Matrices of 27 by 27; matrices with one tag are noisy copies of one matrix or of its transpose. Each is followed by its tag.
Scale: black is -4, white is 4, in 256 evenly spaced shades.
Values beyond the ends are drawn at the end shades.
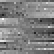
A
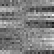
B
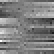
A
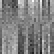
A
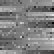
B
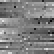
A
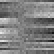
A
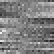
A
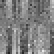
B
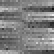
B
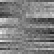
A
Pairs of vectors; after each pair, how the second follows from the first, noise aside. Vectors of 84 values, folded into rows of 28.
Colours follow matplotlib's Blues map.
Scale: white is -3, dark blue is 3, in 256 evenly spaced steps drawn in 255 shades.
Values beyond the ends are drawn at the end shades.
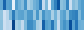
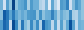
sign-scrambled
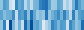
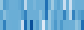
partly zeroed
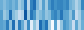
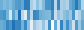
sign-scrambled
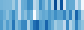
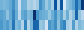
sign-scrambled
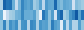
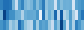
sign-scrambled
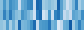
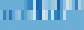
partly zeroed
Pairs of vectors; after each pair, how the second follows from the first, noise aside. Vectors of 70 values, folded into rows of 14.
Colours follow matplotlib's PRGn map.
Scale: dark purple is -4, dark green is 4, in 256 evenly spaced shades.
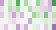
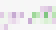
partly zeroed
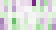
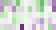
reversed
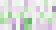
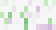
partly zeroed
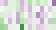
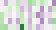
copied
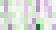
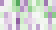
reversed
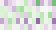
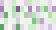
reversed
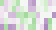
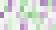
reversed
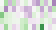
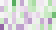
reversed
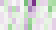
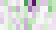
copied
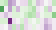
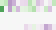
partly zeroed
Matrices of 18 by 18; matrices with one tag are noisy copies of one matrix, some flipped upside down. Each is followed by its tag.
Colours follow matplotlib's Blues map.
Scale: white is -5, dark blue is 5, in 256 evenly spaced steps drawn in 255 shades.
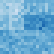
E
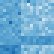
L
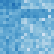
L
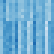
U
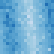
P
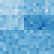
E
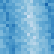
P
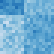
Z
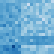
L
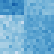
Z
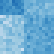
Z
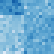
Z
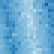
P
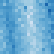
P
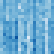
U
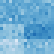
E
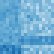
L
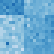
Z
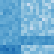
L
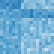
L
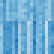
U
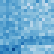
L
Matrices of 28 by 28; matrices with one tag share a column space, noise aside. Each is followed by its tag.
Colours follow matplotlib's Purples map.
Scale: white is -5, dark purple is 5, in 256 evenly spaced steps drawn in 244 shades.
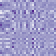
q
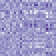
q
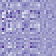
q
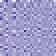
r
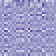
r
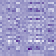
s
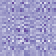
s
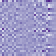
r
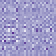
s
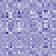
q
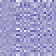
r
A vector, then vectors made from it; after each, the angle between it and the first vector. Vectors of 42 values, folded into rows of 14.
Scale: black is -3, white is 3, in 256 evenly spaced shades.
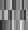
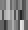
partly aligned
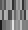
nearly parallel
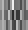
partly opposed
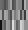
nearly parallel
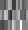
nearly parallel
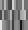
nearly opposite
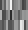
partly aligned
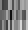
partly aligned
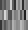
nearly parallel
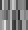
partly opposed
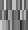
nearly opposite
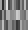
orthogonal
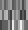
nearly parallel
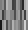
partly aligned
